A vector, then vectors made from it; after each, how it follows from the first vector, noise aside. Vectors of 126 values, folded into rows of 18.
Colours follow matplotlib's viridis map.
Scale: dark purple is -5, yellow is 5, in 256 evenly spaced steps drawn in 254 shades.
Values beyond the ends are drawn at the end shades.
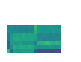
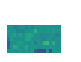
partly zeroed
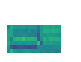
wrapped around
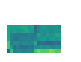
negated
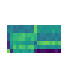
scaled up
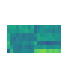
negated
